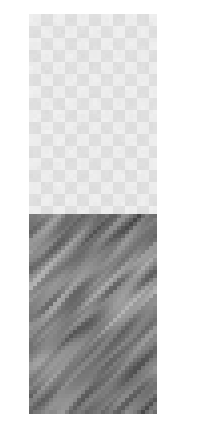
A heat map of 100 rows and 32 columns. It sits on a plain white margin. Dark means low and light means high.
It is made of 2 by 1 panels. Panel 1,1: very high, checkered, faint in contrast. Panel 2,1: middling, slanting up to the right.
